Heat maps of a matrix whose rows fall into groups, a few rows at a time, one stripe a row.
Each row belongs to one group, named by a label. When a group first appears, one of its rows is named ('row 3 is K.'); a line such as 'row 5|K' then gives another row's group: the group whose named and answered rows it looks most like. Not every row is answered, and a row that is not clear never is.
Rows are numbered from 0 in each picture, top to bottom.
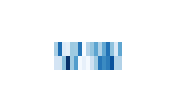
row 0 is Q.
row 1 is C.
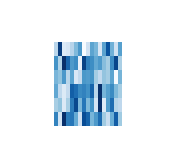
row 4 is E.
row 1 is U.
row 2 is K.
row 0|Q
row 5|U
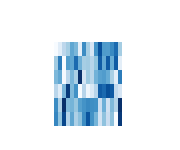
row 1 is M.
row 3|C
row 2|Q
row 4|K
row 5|K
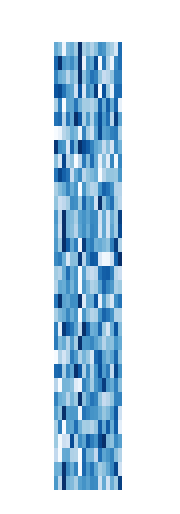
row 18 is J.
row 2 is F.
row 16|C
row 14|U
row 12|K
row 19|C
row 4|M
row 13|K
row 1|J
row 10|C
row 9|J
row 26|U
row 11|E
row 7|F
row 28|E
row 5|M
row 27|M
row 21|F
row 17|C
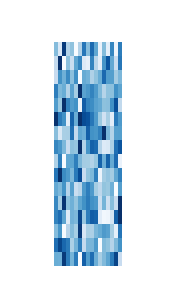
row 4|U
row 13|Q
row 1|Q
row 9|J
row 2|C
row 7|F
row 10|K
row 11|K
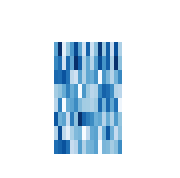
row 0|M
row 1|M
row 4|M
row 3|C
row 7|J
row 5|F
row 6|Q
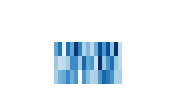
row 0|M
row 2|C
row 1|E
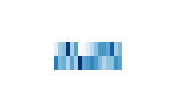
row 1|F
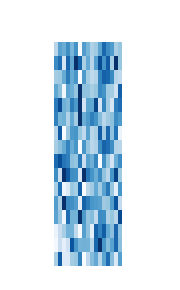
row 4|J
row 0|C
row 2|C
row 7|C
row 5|F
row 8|J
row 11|U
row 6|M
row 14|E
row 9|U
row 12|Q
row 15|Q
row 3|Q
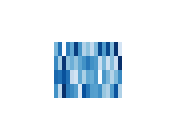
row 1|K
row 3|U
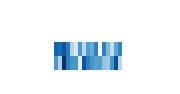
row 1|U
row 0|J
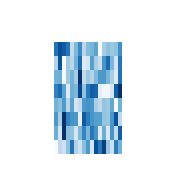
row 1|Q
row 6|K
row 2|Q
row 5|U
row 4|K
